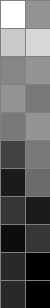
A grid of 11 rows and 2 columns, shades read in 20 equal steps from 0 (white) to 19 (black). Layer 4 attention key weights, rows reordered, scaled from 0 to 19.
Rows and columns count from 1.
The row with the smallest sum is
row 2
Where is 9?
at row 3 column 1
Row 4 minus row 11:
-8 -9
